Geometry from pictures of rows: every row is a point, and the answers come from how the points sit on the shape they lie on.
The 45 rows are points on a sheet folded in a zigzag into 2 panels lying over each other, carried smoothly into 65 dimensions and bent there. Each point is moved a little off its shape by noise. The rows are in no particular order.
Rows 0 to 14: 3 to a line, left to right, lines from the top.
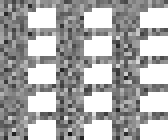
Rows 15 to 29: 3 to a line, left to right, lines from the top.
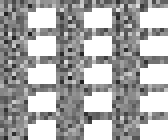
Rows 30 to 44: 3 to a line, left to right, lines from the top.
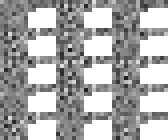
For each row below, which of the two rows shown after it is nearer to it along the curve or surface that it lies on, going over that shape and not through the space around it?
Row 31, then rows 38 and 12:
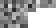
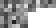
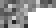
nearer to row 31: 12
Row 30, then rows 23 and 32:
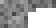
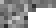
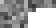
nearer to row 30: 32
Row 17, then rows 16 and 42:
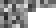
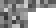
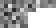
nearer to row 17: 16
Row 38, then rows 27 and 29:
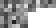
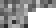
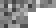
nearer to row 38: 27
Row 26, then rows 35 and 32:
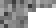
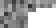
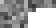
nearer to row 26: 35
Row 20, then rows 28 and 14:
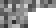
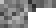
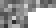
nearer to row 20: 14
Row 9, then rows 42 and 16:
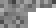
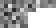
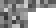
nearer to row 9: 42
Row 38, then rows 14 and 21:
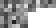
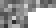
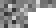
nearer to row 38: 14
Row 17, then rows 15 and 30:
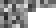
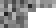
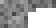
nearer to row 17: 30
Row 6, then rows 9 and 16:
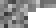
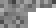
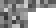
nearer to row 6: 9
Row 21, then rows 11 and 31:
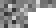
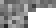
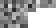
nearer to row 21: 31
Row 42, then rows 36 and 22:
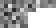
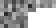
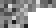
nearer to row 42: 22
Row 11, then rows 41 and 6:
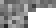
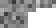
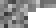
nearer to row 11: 6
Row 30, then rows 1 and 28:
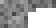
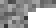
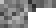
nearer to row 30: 1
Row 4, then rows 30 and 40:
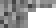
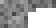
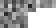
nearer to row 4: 40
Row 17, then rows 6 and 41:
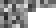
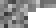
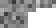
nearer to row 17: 6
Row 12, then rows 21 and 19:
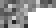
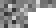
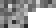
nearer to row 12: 21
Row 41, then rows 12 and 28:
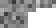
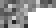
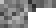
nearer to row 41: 12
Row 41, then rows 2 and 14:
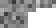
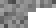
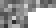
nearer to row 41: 2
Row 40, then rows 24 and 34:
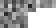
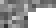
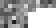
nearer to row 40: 34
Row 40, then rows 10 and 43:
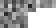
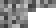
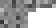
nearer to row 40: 43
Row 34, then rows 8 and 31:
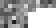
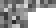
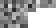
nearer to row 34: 8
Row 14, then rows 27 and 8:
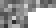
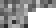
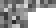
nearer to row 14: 8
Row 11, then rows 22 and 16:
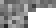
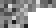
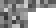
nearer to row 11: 22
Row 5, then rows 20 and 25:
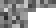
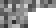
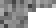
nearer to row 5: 20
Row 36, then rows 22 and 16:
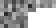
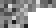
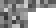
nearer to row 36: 22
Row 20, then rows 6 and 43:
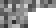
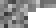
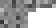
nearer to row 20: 6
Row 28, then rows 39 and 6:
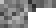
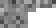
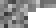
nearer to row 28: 6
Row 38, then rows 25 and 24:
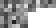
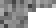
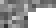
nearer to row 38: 24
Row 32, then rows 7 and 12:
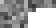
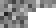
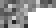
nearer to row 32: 12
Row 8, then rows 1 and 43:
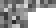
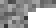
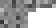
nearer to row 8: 1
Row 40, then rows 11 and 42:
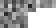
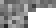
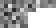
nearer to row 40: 42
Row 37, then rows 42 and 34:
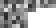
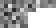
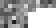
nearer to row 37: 34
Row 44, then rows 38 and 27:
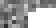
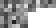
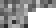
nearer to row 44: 38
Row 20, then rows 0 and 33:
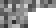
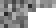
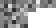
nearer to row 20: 33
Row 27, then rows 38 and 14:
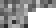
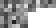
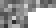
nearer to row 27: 38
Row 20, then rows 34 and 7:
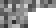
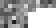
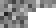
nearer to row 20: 34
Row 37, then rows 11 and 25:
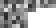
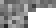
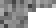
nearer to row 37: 11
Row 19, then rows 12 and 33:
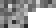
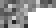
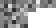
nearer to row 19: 33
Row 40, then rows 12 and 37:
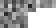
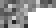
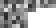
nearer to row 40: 12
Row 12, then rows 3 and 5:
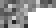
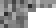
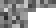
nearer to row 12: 5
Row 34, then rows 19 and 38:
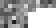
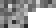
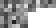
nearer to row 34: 38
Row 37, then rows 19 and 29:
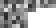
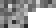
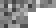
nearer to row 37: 19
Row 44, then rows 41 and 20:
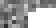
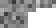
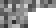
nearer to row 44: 20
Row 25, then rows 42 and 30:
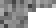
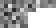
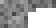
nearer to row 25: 42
